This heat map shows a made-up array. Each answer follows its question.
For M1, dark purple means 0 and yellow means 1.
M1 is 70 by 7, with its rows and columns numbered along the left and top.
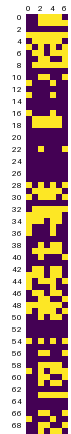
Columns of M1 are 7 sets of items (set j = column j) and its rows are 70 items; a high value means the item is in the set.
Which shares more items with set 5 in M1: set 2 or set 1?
set 2
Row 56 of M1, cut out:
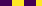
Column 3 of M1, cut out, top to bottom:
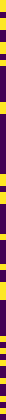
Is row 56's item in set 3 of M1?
yes
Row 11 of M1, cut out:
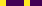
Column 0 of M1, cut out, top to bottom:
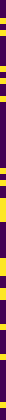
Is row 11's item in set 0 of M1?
yes
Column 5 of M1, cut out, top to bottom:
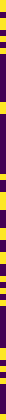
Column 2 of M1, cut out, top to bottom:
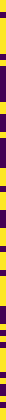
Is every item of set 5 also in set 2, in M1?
yes
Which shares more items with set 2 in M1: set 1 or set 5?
set 5
